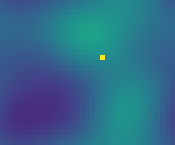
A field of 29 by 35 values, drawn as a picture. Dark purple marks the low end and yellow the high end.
The centre is the roughest part. The ninth with the lowest average is the bottom left. No regular stripes run through it. The values follow a bell shape. One lone cell stands out, far higher than its neighbours. The halves do not mirror each other.
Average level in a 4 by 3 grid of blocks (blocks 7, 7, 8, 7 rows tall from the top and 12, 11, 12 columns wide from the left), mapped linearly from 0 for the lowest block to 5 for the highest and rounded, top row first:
254 | 253 | 024 | 034
